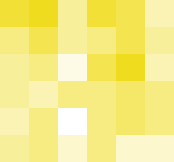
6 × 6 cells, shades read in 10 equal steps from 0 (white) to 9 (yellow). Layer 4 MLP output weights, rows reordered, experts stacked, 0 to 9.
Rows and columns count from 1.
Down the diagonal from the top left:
8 7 1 5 6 2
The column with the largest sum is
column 5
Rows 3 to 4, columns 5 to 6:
9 3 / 6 5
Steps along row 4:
down up same up down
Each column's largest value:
8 9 5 8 9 5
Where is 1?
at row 3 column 3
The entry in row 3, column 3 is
1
